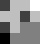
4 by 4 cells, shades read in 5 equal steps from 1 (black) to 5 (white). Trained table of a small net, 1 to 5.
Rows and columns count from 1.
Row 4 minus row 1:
-1 -1 -1 -2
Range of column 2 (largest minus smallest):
1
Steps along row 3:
up down same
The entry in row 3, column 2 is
4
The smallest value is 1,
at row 4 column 1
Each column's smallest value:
1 3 2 3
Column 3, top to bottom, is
4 2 3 3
